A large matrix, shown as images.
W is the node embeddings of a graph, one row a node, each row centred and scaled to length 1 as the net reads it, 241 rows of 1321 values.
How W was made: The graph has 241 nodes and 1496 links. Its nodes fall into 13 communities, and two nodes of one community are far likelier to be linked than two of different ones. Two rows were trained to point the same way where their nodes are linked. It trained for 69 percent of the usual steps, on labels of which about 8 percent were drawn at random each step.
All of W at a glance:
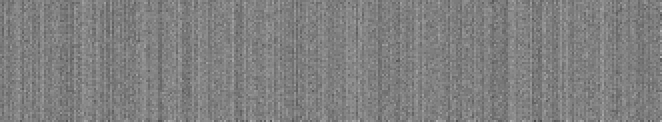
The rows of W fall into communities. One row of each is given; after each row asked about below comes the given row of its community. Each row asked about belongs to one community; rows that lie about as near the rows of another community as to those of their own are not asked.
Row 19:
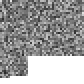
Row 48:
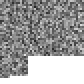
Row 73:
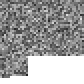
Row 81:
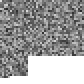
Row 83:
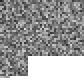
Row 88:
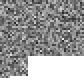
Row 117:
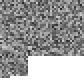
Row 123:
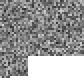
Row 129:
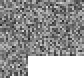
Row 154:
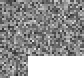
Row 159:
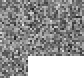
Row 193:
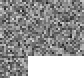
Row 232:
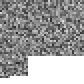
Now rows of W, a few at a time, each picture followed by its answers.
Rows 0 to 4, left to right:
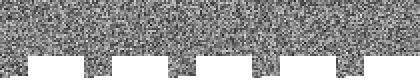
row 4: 48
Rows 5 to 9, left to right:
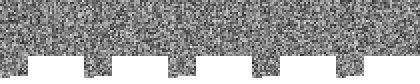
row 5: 48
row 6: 48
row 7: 48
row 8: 81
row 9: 73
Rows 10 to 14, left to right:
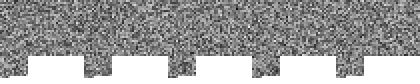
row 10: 232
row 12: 232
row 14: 159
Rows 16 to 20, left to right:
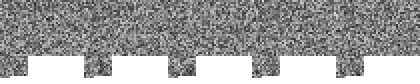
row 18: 123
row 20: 81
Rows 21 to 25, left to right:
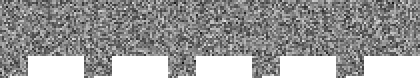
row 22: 117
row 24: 159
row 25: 117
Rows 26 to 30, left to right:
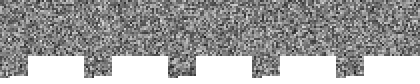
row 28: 123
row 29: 154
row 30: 88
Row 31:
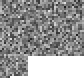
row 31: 19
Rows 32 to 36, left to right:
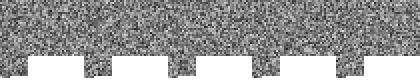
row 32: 123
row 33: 19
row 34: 232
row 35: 117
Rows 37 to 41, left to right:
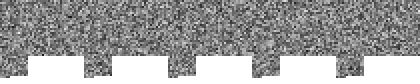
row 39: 154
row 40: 73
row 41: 232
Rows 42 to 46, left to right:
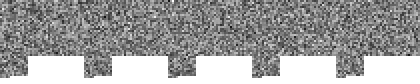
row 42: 81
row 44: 129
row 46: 117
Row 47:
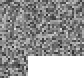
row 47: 81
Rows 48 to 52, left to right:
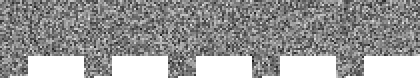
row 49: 193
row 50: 193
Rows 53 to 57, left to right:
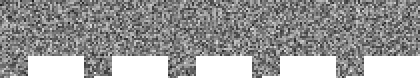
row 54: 48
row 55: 123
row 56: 154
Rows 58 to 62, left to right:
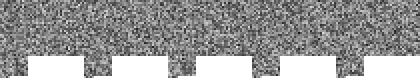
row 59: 83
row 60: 232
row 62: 159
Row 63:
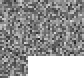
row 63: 81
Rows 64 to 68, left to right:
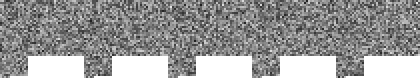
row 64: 73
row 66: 81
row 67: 19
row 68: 129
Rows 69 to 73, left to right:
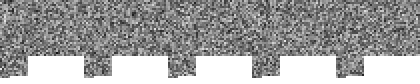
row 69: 81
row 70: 88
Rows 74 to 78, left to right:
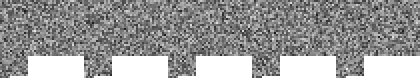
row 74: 48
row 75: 159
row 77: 193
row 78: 73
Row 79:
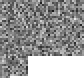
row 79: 117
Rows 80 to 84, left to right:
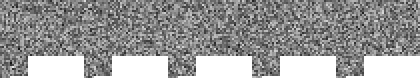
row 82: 83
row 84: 123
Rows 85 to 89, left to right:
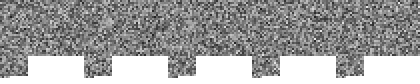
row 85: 83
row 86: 159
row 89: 88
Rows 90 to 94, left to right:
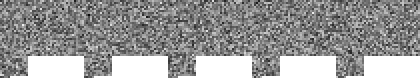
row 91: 73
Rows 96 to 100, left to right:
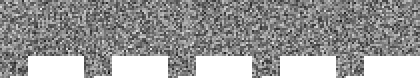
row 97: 73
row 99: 232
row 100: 73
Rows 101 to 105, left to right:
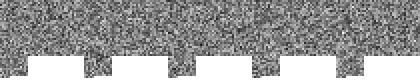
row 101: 81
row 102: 159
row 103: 83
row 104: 73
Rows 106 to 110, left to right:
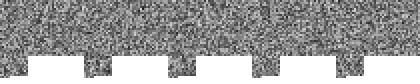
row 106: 81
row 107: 123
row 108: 123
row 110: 19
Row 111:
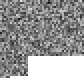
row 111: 123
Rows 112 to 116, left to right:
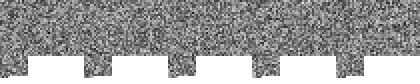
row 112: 48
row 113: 83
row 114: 117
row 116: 73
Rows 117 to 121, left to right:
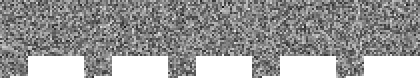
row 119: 48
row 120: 19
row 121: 159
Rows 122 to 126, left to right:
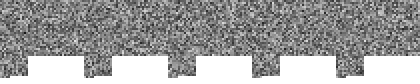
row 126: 123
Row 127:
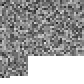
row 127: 154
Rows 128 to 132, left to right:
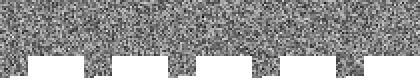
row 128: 117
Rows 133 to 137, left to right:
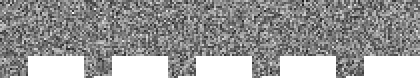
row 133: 88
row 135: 159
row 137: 48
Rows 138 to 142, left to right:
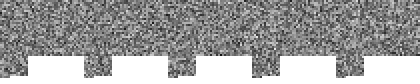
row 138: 117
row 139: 154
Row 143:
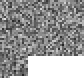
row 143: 129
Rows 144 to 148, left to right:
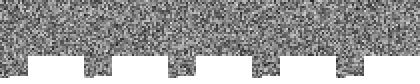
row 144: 48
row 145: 159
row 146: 81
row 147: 159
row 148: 48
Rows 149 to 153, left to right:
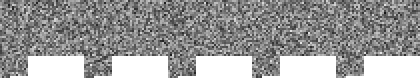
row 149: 73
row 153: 159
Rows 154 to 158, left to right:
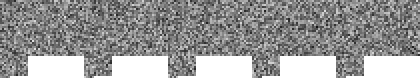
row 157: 193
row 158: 159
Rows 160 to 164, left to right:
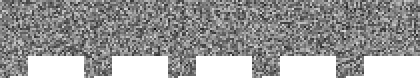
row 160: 73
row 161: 129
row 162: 123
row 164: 19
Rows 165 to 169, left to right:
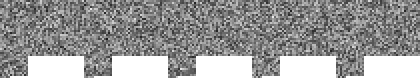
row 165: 19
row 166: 129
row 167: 129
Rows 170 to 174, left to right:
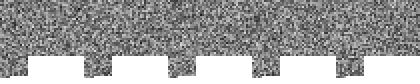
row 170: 129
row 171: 123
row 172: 73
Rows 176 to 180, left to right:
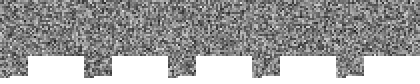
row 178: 81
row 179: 159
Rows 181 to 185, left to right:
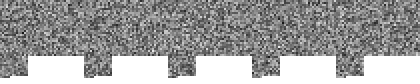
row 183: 81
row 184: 48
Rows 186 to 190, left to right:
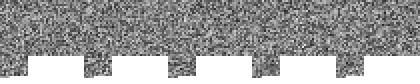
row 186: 83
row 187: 88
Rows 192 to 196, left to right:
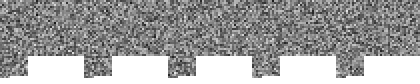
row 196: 193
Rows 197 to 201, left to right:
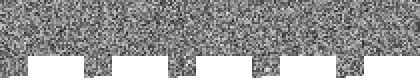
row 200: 83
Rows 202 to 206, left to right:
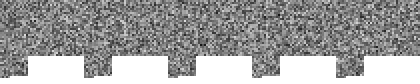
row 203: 19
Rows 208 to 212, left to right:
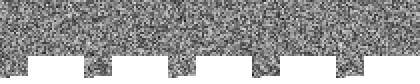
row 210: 73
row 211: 117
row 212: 48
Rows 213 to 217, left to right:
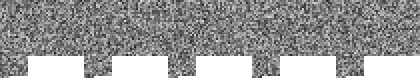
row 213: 83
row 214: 19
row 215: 81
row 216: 193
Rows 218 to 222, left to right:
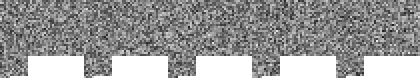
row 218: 48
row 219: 117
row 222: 117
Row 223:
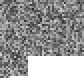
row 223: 81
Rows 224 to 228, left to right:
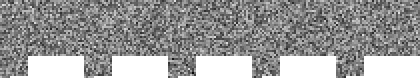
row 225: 83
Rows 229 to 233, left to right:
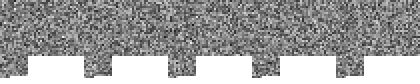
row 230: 123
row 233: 19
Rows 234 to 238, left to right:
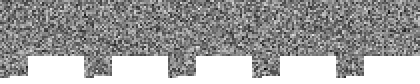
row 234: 73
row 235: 232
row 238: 129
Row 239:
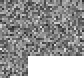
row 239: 159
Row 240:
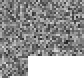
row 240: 117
